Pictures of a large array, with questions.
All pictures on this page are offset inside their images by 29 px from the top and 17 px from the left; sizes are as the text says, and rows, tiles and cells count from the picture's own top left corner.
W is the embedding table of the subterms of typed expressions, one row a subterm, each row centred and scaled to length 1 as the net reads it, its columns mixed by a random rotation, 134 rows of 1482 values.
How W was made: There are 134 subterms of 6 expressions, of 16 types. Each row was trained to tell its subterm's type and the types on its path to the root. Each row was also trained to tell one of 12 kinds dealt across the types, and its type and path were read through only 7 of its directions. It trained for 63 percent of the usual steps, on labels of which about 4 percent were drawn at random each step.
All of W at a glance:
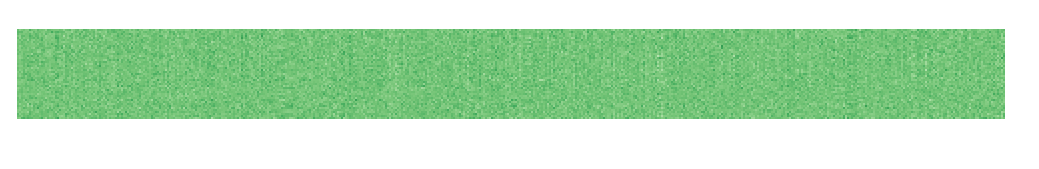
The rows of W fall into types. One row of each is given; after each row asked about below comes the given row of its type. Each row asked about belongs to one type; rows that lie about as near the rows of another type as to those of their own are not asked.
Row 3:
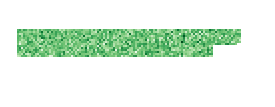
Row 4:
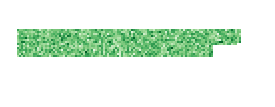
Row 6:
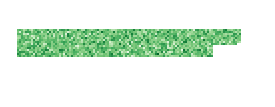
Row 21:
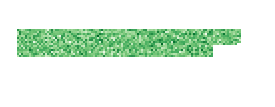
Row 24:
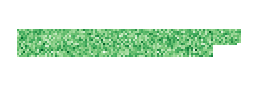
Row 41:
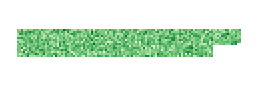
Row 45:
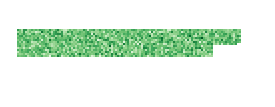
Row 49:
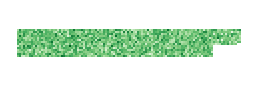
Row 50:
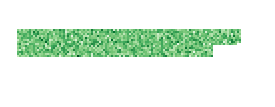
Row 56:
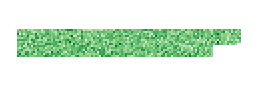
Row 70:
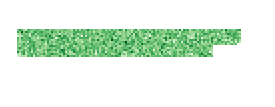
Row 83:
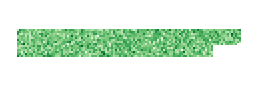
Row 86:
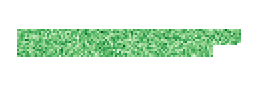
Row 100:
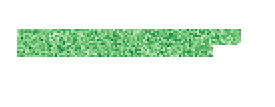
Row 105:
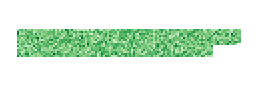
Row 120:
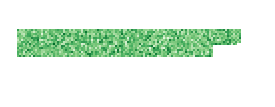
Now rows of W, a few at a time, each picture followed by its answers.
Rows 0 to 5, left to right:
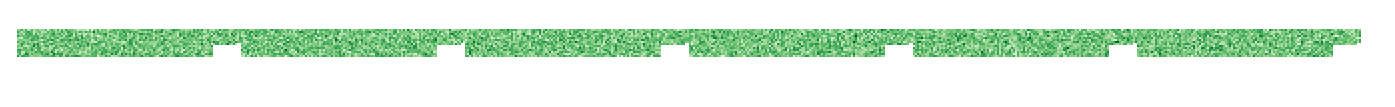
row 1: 41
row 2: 50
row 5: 3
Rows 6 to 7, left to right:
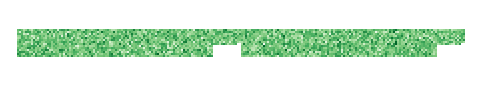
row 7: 86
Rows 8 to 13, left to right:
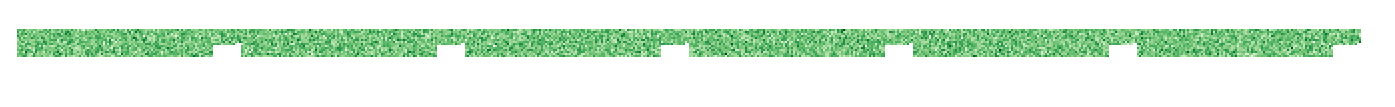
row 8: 3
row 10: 50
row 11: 41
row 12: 6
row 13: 50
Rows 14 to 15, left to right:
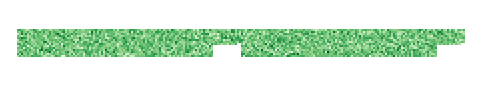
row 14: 50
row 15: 56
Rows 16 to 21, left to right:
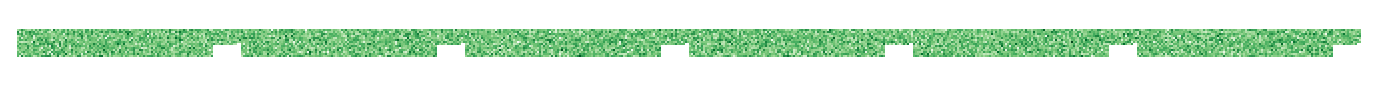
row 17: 4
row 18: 21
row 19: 50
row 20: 70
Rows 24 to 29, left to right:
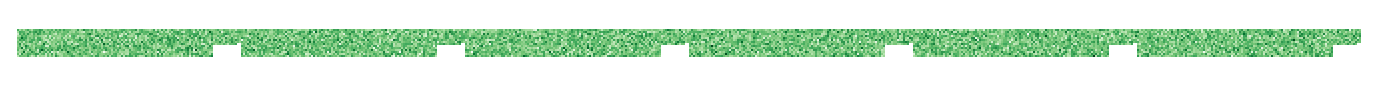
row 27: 86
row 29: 105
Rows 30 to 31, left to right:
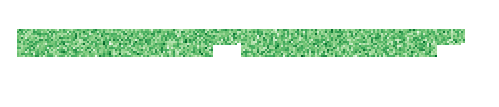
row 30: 70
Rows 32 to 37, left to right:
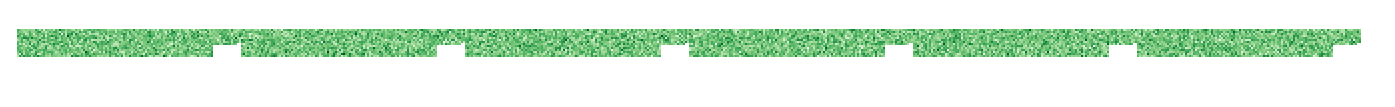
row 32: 4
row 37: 41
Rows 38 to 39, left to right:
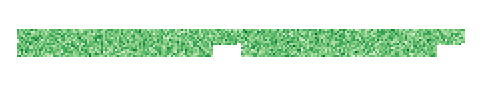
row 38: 4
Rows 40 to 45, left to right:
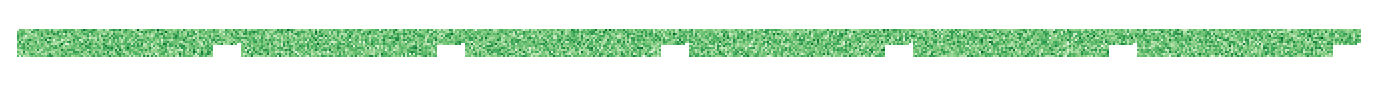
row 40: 83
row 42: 41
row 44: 4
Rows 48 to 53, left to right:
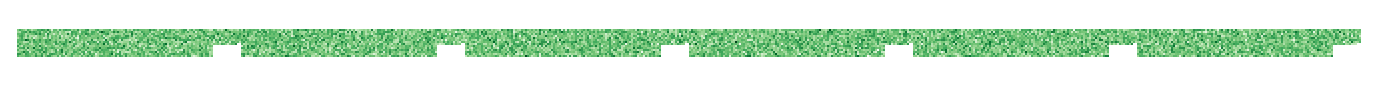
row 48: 86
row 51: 70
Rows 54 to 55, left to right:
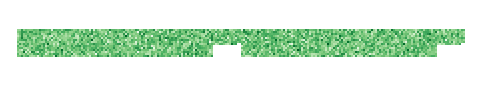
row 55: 70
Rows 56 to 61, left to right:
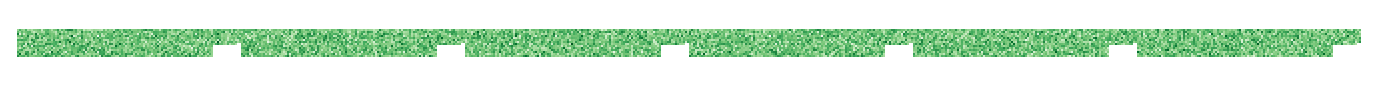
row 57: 49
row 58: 4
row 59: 56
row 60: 86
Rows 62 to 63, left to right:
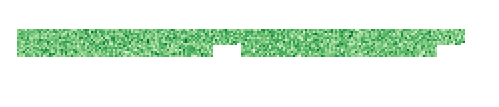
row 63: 86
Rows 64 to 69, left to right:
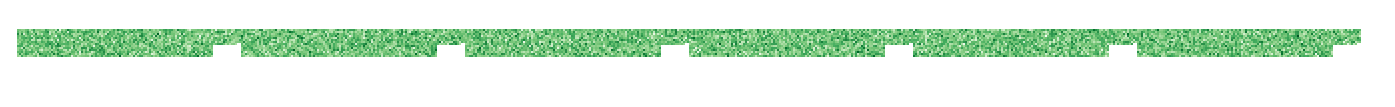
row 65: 21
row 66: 105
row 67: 41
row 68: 83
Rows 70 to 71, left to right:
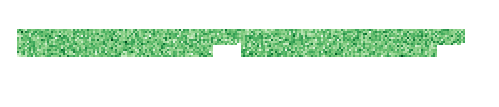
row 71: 120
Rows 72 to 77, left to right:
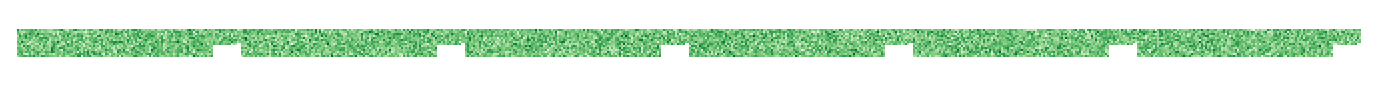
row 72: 21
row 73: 70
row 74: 24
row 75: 56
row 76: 83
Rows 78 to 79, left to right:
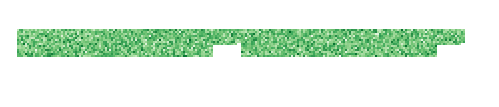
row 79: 3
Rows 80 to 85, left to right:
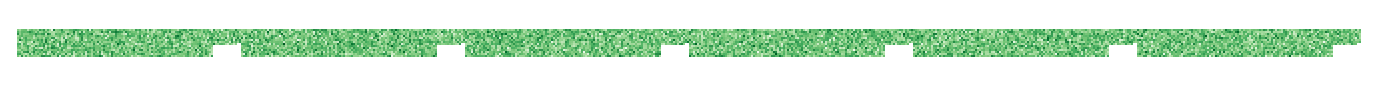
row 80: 86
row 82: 3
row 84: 24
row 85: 56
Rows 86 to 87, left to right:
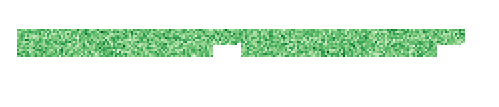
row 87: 83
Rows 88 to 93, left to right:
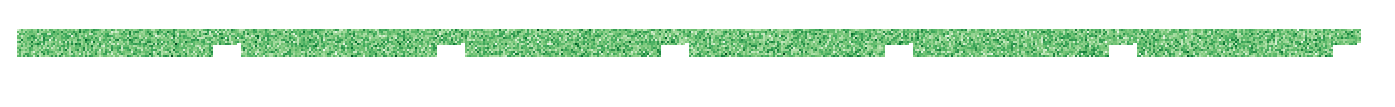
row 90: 21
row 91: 105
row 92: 100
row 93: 50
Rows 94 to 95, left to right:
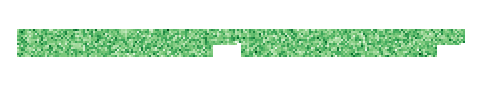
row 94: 49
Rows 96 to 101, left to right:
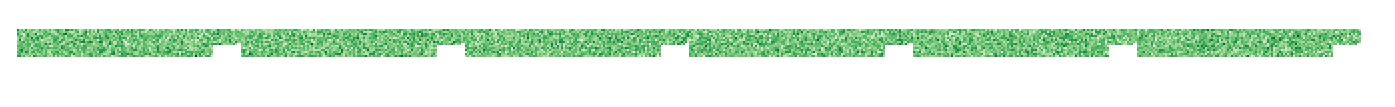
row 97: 120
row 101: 24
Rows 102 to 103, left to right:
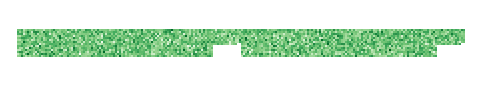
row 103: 70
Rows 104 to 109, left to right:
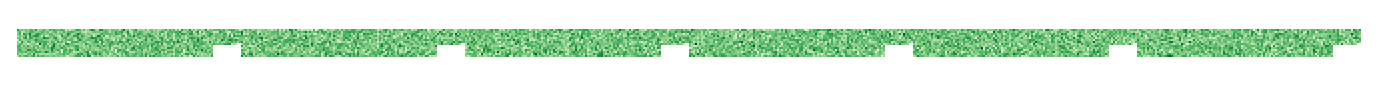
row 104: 21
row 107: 83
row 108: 56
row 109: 83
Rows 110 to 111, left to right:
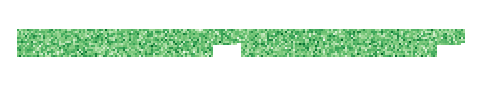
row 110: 21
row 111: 105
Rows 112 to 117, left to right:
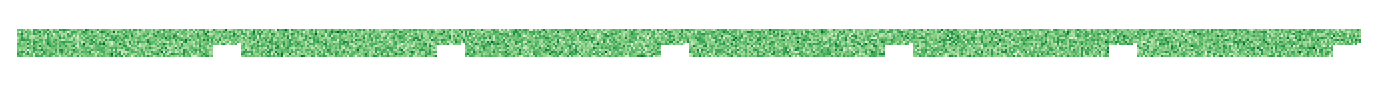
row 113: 6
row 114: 3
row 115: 105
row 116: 4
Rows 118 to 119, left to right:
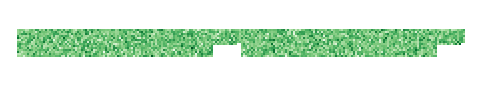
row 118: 41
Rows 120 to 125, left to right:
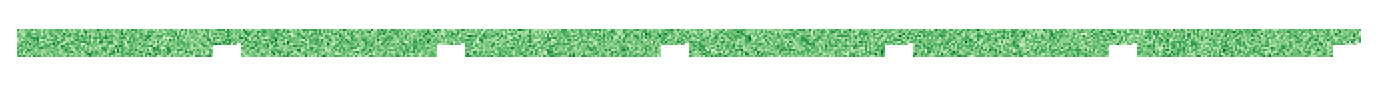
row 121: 70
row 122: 56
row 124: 56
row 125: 6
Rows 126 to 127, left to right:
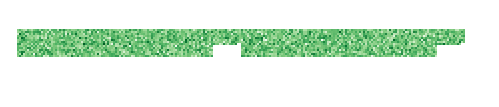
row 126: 50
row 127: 3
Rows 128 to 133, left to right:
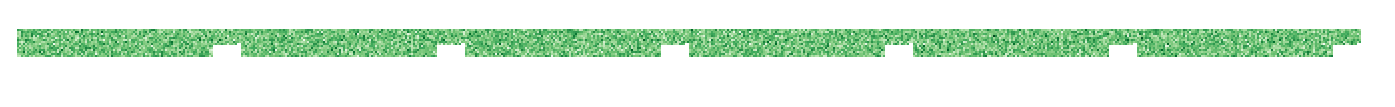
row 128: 86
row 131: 49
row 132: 21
